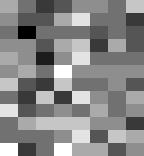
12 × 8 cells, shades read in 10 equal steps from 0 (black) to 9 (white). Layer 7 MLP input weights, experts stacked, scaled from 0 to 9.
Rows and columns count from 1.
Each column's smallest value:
4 0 1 2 4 2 3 2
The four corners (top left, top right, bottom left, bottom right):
6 7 9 5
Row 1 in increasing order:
2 3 4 4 5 5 6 7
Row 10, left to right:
4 6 7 7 7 5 5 2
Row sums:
36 35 26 37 37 44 35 38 39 43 41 44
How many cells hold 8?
5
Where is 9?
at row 6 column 4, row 12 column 1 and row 12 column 4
